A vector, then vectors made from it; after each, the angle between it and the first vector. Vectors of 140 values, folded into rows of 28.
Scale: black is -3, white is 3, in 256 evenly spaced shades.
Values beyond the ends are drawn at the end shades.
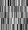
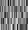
nearly parallel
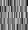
partly aligned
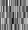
nearly opposite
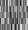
nearly opposite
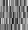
nearly opposite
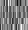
nearly opposite
